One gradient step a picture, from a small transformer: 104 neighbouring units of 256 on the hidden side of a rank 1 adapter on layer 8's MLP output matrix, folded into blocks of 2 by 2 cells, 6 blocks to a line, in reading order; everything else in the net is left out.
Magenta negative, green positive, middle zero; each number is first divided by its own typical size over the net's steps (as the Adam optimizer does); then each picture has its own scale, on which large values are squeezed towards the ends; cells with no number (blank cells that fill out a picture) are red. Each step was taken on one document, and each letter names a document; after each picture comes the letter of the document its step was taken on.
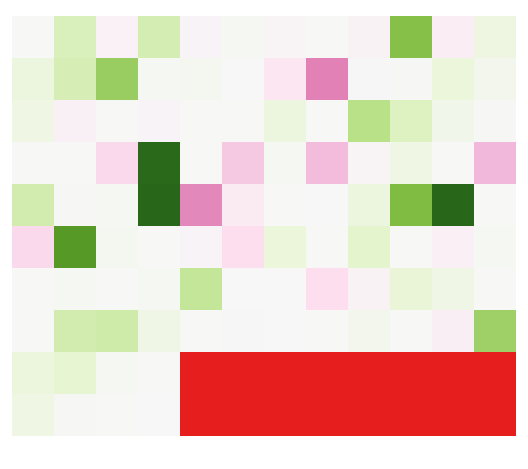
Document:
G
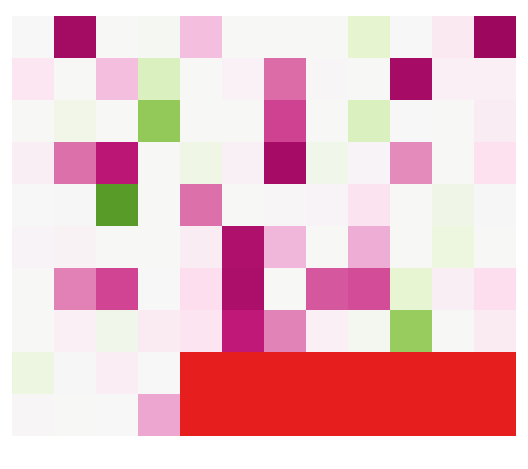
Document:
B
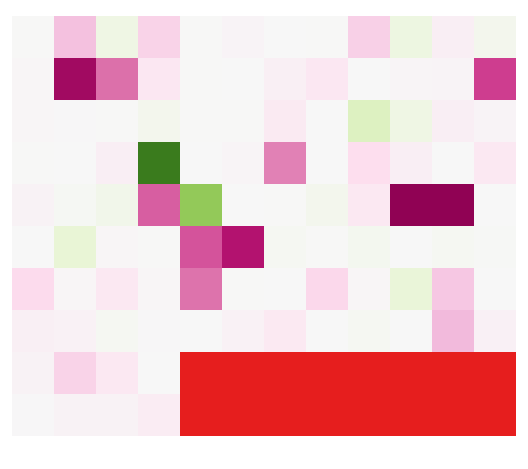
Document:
G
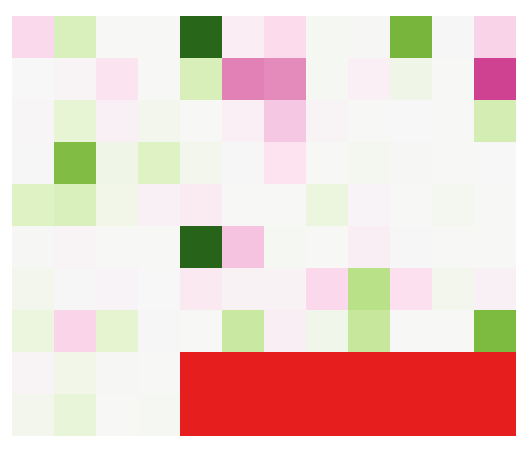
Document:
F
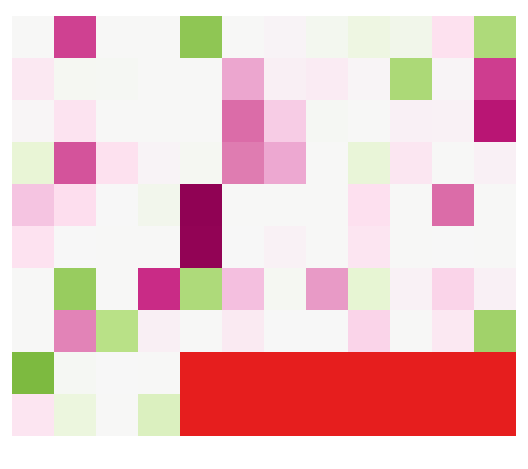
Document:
F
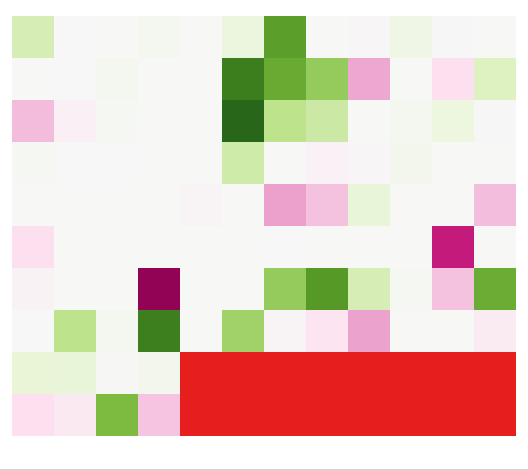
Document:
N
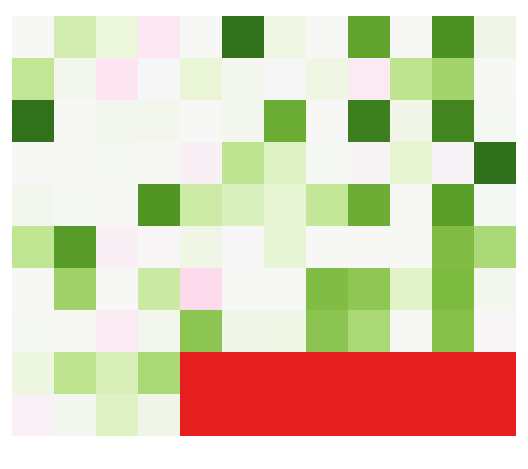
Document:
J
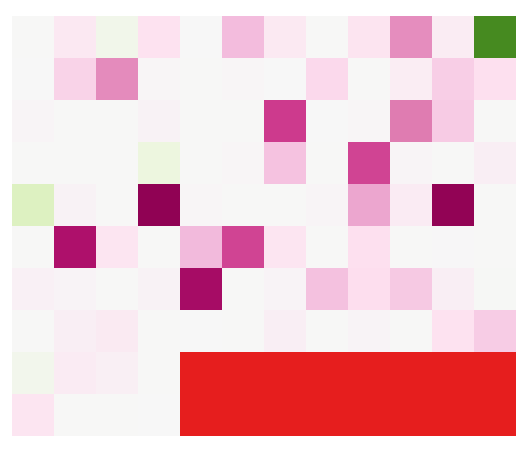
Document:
G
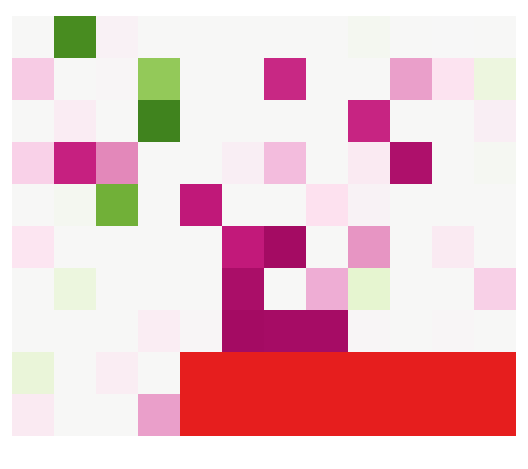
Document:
B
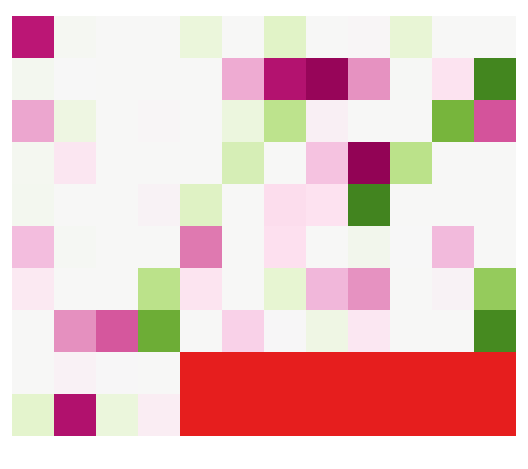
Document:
N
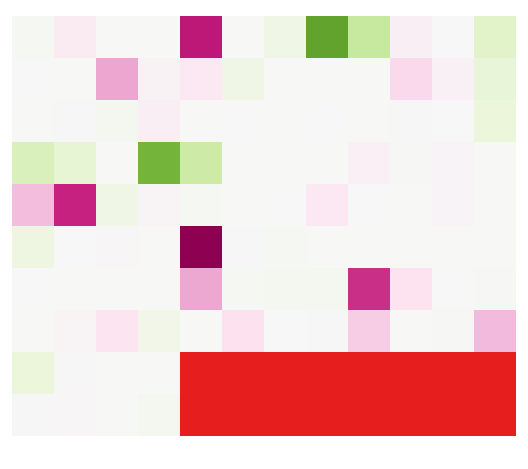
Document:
F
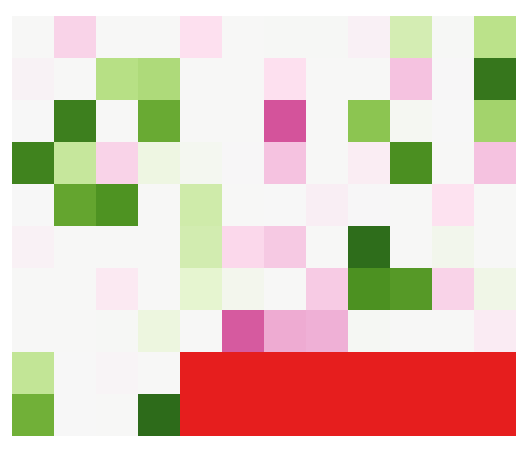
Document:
B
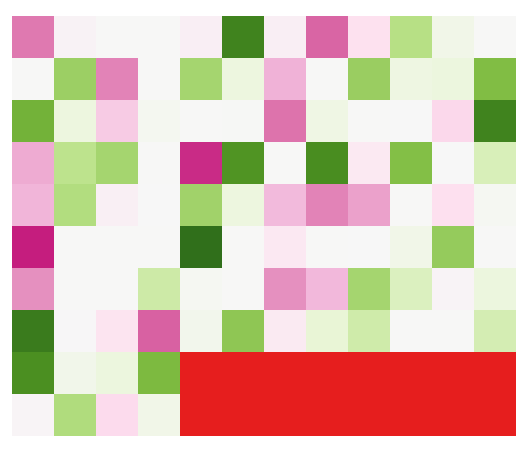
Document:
N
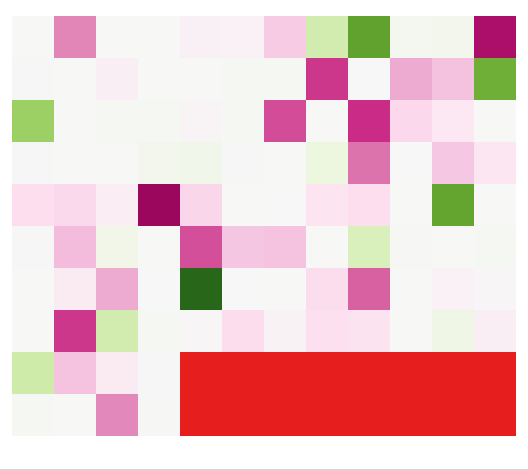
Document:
G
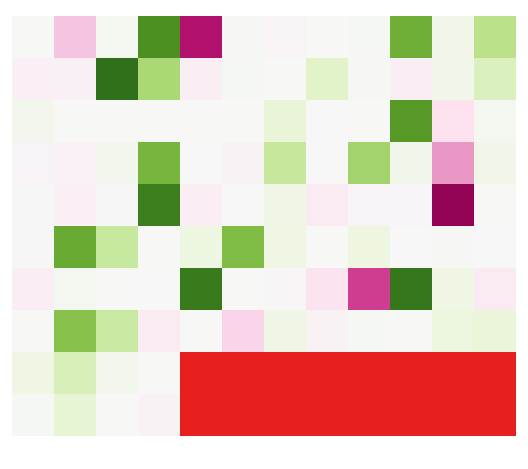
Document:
G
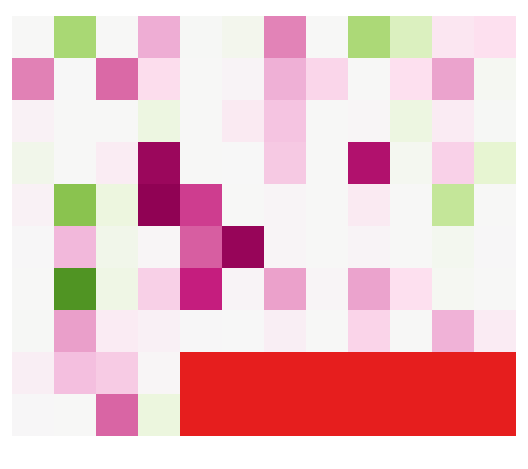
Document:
G
